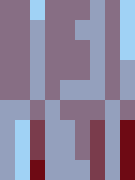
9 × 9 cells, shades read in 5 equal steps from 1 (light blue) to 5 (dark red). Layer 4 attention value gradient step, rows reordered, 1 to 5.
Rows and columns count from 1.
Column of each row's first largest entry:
1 1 1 1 1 3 9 9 3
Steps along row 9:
down up down same same up down up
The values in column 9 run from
1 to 5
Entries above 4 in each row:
0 0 0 0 0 0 1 1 2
